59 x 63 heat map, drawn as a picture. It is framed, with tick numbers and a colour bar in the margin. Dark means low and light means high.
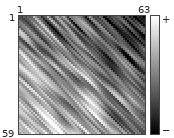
Slope: up to the bottom left. Odd rows or columns: none. Ninth with the lowest average: top right. Mirror symmetry: none.
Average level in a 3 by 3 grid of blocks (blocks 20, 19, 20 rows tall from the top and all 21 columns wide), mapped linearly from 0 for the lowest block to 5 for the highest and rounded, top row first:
2 2 0 | 4 3 1 | 5 4 2
